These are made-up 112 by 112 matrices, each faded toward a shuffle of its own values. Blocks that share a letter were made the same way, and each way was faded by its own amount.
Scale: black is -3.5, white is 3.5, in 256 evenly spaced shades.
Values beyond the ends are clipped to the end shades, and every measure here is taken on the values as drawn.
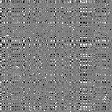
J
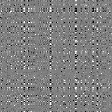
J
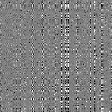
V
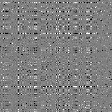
J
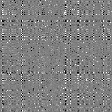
J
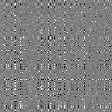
J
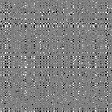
J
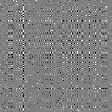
J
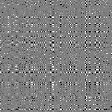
J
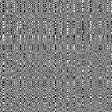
V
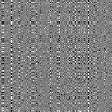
V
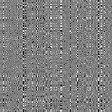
V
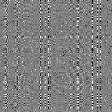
V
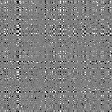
J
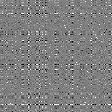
J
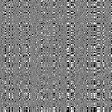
V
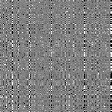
V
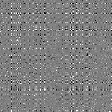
J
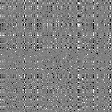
J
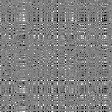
J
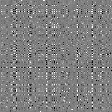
J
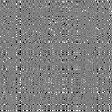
J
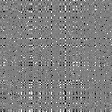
J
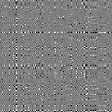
J
